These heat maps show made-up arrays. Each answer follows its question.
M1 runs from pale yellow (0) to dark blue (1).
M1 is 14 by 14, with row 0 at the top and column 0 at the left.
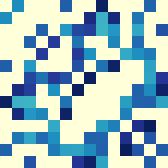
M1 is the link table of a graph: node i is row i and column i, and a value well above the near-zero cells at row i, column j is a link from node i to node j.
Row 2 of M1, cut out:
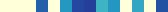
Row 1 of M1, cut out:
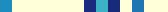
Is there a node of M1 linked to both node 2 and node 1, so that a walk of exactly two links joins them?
yes
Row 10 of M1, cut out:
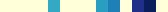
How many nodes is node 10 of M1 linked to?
5
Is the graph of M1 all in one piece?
yes
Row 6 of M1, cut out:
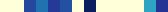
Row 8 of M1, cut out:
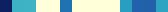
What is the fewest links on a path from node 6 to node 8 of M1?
2
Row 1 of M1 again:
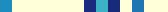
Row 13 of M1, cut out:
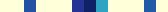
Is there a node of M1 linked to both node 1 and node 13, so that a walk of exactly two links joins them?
yes
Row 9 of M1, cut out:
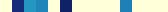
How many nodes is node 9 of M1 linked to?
5
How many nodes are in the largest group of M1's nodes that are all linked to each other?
4
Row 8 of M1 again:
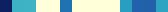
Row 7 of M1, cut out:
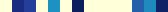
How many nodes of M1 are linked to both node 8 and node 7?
5
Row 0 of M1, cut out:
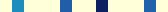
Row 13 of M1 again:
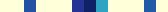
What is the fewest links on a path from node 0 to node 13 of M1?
2
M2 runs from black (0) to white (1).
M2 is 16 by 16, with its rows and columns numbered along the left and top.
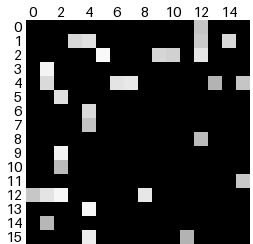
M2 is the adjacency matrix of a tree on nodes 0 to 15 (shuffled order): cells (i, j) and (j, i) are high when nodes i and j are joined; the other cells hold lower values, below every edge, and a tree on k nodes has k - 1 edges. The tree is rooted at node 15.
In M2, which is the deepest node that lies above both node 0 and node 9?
12
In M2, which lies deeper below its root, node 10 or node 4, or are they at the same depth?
node 10
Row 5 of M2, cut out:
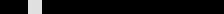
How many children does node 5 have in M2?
0
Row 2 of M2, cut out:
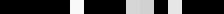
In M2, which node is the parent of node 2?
12
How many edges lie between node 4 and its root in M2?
1
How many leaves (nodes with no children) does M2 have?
11
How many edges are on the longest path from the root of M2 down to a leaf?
5
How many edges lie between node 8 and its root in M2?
4
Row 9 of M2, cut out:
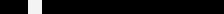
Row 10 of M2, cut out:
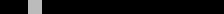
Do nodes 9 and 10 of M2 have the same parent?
yes
